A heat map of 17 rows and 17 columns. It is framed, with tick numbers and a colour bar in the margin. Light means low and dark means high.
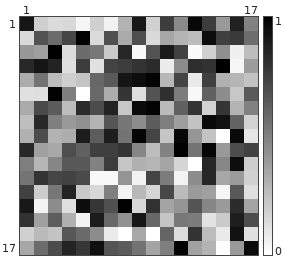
Average level on the scale: 50%. Grain: fine. Odd rows or columns: none. Slope: none. Histogram: flat. Seam: none.
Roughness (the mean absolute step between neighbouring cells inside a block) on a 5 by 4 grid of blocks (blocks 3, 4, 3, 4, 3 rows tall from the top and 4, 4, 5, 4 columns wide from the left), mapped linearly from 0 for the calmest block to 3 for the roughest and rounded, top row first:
2221 / 2221 / 1013 / 1211 / 1222
